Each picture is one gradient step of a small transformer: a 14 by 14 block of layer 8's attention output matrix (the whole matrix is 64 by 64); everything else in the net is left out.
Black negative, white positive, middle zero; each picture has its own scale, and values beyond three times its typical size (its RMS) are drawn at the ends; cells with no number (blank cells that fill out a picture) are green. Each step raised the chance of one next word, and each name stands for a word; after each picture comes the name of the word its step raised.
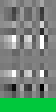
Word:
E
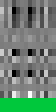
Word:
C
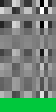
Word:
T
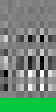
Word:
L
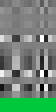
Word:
E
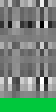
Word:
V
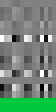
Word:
E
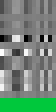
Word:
L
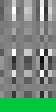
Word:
C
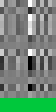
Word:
T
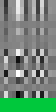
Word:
C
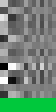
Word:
T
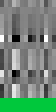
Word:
E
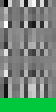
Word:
V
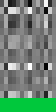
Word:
T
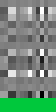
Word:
C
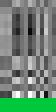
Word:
C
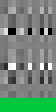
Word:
T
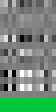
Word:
L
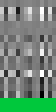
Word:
C
